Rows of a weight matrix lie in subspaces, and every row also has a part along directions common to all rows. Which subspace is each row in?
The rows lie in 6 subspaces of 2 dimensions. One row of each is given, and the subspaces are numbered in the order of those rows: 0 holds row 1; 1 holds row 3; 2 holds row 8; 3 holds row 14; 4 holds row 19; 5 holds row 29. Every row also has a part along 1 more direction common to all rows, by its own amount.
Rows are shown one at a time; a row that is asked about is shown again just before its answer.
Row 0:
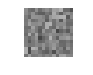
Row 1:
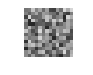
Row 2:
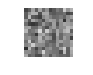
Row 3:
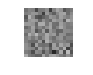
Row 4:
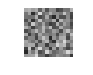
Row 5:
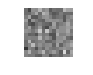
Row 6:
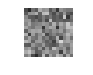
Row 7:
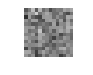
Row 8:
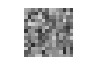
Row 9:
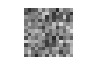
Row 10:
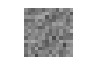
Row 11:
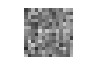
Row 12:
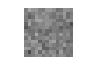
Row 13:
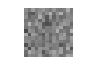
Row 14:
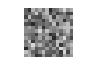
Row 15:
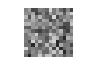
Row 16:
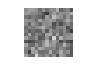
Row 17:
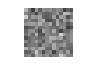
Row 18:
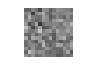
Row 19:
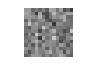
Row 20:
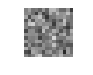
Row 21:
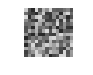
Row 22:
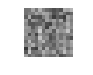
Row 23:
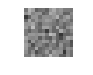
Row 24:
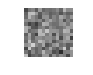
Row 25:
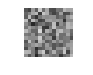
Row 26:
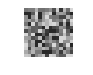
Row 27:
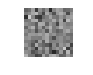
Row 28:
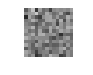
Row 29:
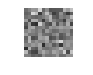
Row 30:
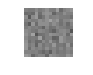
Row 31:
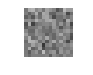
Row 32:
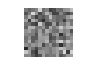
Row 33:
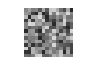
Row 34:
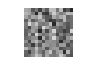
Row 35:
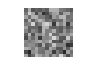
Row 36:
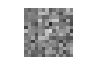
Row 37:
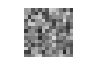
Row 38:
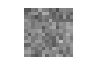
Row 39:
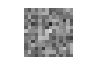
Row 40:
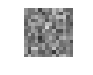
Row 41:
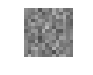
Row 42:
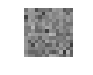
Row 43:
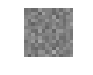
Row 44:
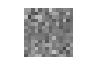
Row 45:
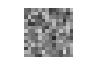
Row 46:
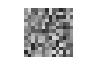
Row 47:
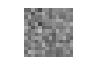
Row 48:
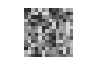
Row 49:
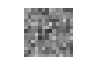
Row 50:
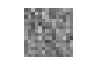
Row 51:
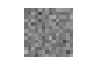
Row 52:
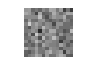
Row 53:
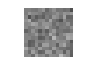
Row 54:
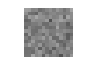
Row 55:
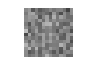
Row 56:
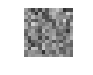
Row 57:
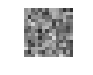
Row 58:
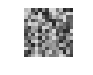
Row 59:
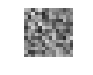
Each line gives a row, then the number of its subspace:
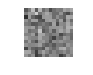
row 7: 1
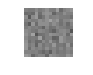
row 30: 4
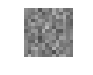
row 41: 3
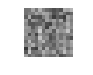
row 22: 3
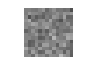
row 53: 0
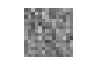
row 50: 5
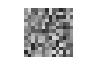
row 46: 3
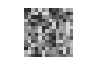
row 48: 0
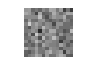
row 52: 4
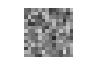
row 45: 2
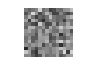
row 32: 5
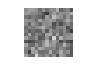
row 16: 0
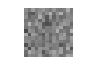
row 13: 2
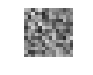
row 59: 5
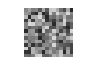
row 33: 2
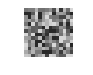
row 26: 4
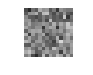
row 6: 0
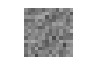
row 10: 0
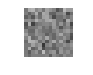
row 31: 5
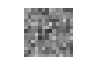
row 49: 4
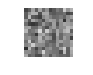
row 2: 2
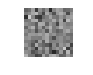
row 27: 1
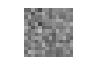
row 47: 5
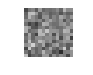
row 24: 2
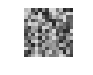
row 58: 4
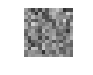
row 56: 5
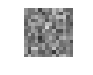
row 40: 3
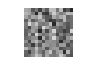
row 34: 4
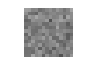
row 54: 0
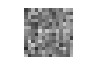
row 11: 2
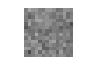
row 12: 5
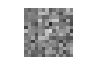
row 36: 4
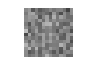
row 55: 2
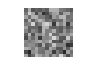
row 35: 2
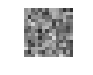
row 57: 0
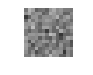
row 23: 1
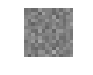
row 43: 3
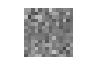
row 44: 1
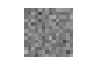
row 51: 3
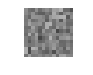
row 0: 3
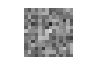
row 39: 4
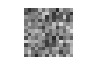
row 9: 0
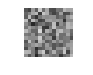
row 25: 3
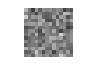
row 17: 1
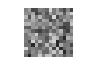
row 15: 3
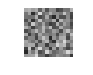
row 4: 3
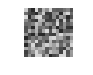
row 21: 1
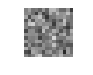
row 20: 2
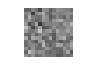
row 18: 5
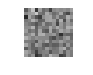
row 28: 1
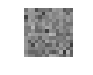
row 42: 1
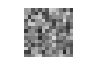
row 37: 2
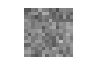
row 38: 0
